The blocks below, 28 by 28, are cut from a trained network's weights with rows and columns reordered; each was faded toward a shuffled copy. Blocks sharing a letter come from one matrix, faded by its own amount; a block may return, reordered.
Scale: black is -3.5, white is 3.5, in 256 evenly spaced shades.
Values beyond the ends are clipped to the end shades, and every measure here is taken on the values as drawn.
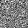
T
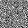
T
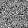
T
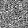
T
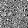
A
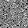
A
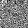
T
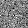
A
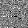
A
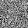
T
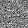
A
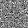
T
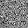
A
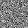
A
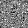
T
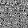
A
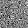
A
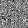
A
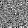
A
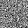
T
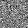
T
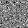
A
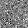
A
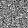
A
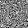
T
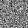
T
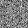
T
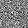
A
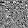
A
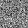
T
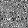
A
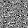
A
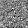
T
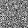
T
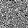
A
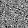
T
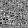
A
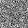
T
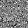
A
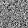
T
